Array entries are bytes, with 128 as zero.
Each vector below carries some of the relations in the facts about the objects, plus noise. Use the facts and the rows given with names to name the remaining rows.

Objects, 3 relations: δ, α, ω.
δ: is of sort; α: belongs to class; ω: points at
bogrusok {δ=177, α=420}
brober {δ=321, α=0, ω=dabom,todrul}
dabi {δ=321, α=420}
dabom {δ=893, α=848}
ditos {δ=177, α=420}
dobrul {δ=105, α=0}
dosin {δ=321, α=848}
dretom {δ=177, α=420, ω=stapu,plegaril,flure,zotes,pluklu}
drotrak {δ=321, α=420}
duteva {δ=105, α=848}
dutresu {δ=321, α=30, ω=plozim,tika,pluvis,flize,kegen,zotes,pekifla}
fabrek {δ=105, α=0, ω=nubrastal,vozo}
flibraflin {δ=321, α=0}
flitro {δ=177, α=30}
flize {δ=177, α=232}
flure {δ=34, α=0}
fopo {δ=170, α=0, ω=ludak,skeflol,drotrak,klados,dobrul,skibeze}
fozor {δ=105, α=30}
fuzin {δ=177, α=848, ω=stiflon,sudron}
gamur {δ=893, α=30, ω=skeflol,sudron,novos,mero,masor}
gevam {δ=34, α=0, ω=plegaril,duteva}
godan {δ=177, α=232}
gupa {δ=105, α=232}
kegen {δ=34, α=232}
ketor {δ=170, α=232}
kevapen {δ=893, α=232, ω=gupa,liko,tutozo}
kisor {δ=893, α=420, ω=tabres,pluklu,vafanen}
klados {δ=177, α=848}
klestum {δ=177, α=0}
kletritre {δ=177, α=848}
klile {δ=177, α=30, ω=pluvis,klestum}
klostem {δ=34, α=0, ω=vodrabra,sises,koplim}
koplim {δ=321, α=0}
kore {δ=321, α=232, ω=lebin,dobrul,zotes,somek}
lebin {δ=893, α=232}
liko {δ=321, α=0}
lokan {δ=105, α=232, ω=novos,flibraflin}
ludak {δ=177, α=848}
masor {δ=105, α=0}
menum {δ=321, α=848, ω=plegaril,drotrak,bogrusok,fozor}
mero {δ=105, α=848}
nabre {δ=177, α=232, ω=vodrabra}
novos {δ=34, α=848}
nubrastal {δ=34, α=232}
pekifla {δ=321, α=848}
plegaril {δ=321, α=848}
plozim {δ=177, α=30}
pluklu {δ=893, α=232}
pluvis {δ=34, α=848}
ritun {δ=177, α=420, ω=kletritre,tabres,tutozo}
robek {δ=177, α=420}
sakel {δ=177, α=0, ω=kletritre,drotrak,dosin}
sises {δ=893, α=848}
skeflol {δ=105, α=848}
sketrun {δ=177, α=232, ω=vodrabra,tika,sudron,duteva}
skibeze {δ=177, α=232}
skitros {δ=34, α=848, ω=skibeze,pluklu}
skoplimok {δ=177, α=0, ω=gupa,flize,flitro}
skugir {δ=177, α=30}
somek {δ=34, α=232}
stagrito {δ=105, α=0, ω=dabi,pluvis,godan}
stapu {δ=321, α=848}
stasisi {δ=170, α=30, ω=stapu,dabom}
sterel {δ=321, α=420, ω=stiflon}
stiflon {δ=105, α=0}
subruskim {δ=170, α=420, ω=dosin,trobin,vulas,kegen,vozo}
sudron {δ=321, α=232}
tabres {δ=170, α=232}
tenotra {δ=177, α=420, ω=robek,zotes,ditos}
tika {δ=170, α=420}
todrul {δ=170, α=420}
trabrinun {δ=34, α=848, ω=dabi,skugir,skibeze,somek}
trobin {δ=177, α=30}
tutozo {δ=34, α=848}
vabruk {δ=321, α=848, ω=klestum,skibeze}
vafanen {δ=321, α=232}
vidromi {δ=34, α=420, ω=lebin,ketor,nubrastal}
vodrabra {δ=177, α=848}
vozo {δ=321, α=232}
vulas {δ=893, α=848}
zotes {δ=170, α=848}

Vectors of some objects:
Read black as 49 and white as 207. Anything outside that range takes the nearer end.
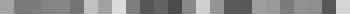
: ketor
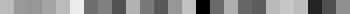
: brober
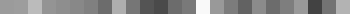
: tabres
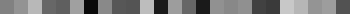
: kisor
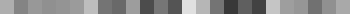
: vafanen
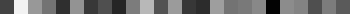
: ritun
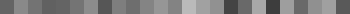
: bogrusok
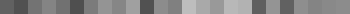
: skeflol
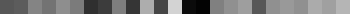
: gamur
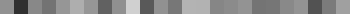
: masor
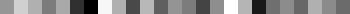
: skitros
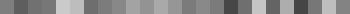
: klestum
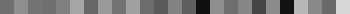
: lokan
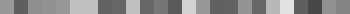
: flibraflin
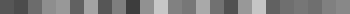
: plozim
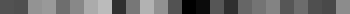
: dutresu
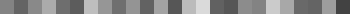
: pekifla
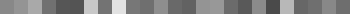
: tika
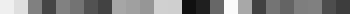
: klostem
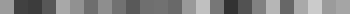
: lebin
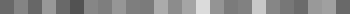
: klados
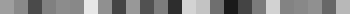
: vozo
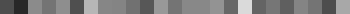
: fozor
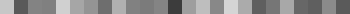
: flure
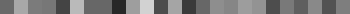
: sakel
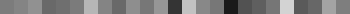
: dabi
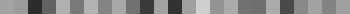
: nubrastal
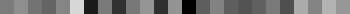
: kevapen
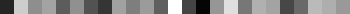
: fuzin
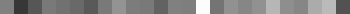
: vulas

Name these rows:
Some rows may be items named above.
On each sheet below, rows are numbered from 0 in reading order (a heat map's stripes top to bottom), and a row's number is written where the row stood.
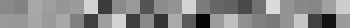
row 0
sudron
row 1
stasisi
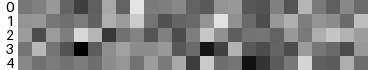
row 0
tika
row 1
ketor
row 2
pluklu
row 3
subruskim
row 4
dabi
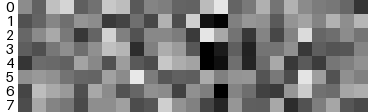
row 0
plegaril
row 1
gamur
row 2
drotrak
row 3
dutresu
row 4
klile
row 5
todrul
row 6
sterel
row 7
tenotra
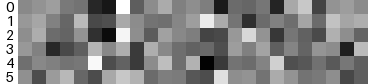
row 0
vabruk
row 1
skibeze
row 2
trabrinun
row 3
fabrek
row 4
skoplimok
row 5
zotes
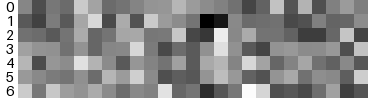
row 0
klestum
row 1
stagrito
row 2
pluvis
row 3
ketor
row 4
flure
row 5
ketor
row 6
gevam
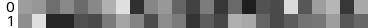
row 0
kore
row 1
vidromi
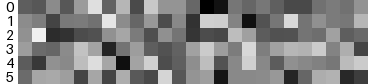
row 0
stagrito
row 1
vozo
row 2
vidromi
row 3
dabom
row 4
stiflon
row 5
dretom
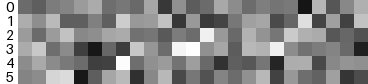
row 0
gupa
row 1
fopo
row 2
stapu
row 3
vodrabra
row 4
vabruk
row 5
menum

